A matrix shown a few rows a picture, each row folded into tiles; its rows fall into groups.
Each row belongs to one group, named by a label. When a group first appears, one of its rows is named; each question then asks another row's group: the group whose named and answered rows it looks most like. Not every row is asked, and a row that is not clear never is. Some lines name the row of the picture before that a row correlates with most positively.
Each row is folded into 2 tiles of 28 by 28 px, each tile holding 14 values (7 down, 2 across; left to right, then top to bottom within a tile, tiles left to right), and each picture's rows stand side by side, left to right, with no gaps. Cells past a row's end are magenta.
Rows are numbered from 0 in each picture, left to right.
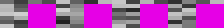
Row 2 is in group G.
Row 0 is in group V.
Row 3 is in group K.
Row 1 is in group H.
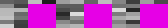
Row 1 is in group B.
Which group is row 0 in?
V
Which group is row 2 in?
V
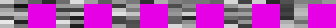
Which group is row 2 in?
H
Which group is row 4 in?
G
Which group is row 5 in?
B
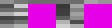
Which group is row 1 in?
B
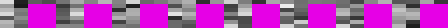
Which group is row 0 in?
V
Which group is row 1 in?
B
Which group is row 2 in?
K
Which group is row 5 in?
G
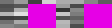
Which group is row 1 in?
G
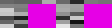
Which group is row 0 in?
H
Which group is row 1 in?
V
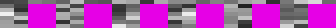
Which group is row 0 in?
V
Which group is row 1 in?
K
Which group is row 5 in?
G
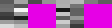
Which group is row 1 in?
G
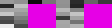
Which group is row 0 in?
H
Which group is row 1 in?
V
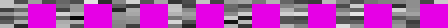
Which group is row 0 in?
G
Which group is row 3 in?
V
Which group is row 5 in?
H
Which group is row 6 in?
H
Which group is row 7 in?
H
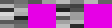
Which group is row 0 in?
K
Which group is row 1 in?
G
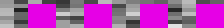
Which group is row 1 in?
H
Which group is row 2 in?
B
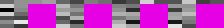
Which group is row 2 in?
V
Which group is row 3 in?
K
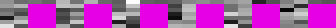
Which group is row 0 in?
G
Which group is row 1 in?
G
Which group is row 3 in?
B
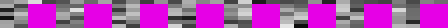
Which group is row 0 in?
G
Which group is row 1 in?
K
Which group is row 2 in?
K
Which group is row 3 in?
H
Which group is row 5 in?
V
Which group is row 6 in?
V
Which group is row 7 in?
V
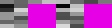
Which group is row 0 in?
B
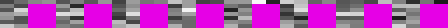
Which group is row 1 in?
K
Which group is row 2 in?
B
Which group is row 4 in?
G
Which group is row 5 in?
B
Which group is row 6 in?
H
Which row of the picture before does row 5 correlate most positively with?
1
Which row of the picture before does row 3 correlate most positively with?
1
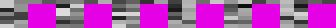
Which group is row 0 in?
G
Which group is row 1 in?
H
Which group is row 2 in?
H
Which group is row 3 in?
B
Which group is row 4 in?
K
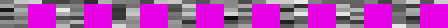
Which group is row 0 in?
G
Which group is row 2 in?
B
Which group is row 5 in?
K
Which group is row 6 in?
V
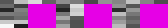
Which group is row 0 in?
G
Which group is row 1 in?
B
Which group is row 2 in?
G
